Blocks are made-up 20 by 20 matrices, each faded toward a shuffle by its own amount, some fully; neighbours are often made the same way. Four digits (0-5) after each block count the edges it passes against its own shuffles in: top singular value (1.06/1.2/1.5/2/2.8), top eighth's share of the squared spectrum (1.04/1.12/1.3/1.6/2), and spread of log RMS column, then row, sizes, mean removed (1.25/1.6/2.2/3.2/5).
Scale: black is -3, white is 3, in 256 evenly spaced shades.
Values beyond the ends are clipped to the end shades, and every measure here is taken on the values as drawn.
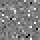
0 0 0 0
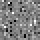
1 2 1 0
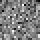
0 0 0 0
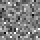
2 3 0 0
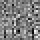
3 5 2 1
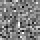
2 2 0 1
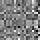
3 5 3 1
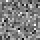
0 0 0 0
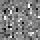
2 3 1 0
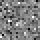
0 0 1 0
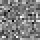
2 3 0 1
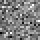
0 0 0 0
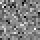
0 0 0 0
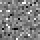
0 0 0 0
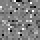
1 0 0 1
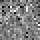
2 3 0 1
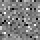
1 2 0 1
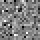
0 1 0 1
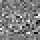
1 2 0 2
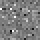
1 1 0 0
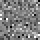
0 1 0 1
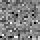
1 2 0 1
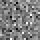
0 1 0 0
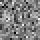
1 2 0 0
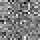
2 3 0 1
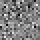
1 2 0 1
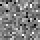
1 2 0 0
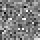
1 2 0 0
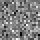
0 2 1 0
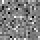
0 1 0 0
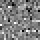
0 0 0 0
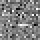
0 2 0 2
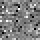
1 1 1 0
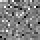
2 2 0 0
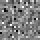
1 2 0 1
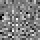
2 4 2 2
